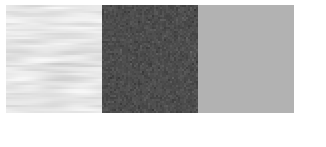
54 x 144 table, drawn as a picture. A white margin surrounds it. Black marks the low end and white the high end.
The table splits into one row of 3 panels. Panel 1,1: very high, streaked across, faint in contrast. Panel 1,2: low, fine-grained, faint in contrast. Panel 1,3: high, flat.
